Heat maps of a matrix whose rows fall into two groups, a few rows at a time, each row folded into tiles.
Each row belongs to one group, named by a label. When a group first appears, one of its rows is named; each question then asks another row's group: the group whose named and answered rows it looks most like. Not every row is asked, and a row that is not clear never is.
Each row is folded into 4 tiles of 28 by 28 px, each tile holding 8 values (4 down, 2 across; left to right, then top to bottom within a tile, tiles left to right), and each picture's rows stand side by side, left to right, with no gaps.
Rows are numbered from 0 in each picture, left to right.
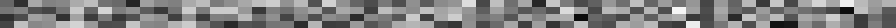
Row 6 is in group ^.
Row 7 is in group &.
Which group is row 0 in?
&
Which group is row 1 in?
&
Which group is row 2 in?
^
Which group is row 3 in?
^
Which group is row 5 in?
^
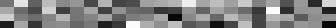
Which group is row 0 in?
^
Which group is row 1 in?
&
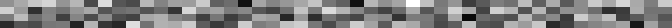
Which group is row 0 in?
^
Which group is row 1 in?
&
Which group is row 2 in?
&
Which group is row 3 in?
&
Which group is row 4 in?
^
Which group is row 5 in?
&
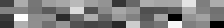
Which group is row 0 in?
&
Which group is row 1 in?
&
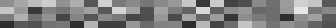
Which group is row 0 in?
^
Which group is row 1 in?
^
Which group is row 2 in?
&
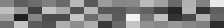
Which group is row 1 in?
&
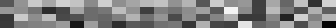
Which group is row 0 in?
&
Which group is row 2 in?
^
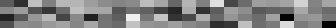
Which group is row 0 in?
&
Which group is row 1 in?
&
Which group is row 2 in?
&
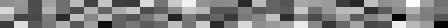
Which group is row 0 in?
^
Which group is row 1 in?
&
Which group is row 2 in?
&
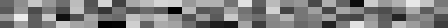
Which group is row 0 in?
&
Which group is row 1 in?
&
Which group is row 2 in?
^
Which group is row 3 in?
&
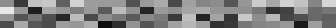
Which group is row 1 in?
^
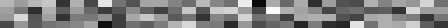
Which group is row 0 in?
^
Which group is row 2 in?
^
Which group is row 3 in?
&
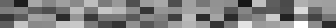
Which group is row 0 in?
&
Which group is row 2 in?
&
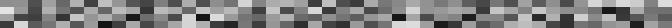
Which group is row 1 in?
^
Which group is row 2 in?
^
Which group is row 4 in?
^
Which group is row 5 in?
&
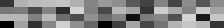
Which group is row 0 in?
&
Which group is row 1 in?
^
